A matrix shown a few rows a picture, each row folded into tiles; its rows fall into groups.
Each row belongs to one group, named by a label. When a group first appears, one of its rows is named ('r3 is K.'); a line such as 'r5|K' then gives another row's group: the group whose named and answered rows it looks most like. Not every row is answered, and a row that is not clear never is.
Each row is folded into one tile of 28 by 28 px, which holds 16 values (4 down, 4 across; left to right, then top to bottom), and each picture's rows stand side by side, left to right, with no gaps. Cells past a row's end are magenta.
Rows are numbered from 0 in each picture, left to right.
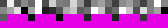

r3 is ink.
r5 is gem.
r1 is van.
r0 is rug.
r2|ink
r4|ink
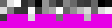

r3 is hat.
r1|hat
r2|hat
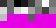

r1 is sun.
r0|hat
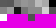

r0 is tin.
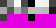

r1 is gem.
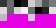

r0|hat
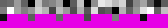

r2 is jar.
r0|ink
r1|rug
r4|van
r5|jar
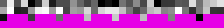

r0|van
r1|ink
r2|hat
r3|hat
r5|rug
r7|van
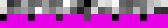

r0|jar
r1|ink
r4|jar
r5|van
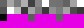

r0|ink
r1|sun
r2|van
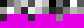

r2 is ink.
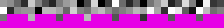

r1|hat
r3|rug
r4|jar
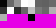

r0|tin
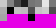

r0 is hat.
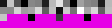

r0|rug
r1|jar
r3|jar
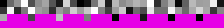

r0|tin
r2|rug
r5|van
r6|jar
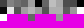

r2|hat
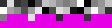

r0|rug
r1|tin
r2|van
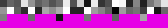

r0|tin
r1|hat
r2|van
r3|rug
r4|van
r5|tin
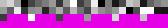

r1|tin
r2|gem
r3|rug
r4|tin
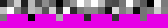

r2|tin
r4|gem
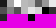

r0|sun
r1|van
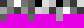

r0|sun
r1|ink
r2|tin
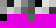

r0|ink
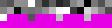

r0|tin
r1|jar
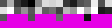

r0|rug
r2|jar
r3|van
